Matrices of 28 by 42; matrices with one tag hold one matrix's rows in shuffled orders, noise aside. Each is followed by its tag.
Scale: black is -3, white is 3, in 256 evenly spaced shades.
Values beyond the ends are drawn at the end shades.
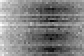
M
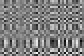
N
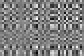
N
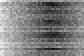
M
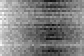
M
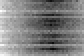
M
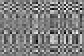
N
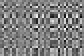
N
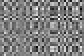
N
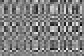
N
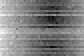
M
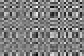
N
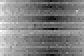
M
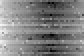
M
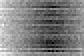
M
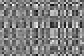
N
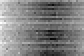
M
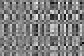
N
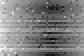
M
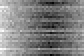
M
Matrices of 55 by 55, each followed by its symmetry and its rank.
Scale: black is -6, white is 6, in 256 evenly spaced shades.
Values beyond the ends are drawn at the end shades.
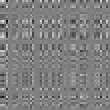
neither, rank two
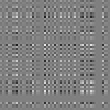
symmetric, rank one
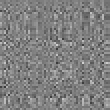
neither, rank five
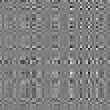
neither, rank two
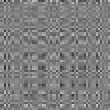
neither, rank two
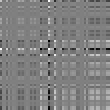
symmetric, rank one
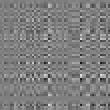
neither, rank two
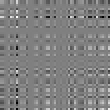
symmetric, rank one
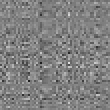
neither, rank five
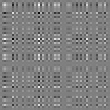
symmetric, rank one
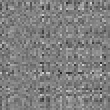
neither, rank five
